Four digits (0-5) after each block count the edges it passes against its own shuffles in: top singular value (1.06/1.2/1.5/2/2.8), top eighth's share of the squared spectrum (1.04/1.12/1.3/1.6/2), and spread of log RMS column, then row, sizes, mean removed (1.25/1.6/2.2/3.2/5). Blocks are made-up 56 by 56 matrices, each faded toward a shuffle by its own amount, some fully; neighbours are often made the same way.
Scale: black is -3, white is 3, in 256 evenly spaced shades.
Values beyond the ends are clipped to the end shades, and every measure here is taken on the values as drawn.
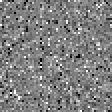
0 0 1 0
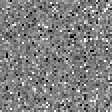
1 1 1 0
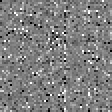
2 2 1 0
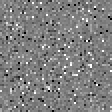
0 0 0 0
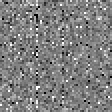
2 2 2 1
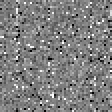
1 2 1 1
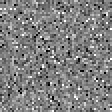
1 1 0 0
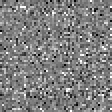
3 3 1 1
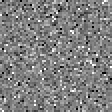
1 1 0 0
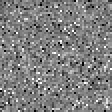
0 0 0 0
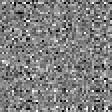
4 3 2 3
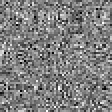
3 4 1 2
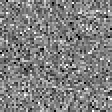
1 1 0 0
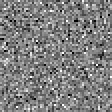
1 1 0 0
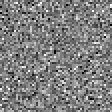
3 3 0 1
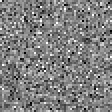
0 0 0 0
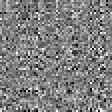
4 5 3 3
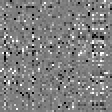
4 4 2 2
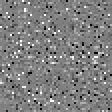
3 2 1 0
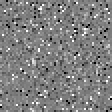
1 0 0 0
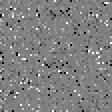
2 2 0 0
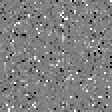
2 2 0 0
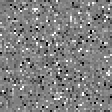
0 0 0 0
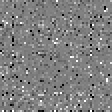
3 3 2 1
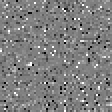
3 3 1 1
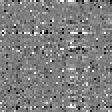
4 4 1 2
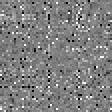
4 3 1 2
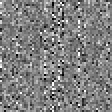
1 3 3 0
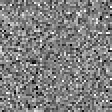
0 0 1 0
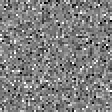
2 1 0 0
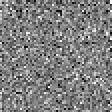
3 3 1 1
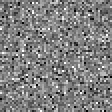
2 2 0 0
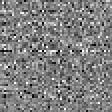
4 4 2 2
